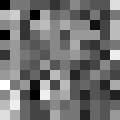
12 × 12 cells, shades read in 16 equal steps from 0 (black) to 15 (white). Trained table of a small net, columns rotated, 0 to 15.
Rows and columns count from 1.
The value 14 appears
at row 6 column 12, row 10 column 5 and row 11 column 2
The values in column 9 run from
2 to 9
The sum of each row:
69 77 91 82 78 83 74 76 87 76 83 83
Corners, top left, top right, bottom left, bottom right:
0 13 13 9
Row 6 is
3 9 7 6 5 8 8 9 7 5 2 14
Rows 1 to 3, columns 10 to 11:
5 5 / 7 3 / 1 4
